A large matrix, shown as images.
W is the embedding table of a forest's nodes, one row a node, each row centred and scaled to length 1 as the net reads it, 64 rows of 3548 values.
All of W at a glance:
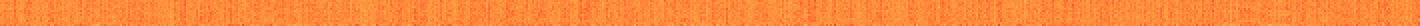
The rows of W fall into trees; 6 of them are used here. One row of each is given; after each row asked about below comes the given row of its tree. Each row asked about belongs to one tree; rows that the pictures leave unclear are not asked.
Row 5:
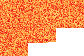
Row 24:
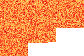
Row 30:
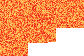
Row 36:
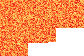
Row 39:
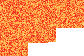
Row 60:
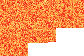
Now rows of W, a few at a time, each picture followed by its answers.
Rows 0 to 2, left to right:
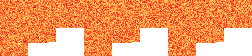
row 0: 36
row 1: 36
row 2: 60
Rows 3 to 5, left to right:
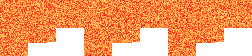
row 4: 30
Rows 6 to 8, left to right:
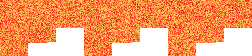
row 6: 36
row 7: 60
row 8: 39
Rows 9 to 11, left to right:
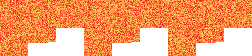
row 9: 39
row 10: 36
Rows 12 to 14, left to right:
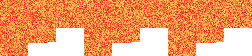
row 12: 60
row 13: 5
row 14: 39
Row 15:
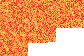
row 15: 39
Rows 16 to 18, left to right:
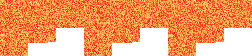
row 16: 5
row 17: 39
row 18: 5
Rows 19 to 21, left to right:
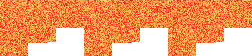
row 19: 36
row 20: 30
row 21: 5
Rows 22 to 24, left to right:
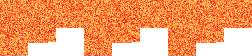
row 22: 5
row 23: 30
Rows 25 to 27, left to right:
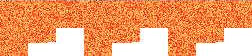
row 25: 36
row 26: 5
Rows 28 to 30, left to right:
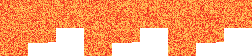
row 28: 60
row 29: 60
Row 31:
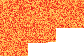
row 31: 5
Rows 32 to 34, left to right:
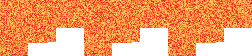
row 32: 30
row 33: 39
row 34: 60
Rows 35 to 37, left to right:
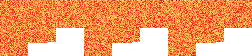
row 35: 60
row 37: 30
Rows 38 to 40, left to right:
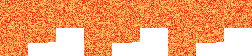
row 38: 60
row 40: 30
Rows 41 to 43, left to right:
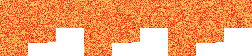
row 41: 5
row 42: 30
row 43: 60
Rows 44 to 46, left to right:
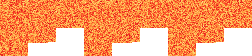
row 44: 39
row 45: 24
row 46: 5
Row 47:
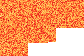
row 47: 30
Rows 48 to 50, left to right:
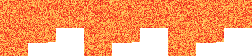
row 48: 5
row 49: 39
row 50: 39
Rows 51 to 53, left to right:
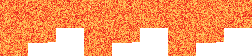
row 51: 39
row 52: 24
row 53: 39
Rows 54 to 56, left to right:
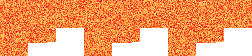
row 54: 5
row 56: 5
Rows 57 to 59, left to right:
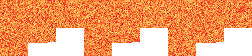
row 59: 30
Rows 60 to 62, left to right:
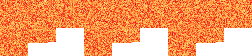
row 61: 60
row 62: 60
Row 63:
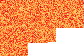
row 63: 60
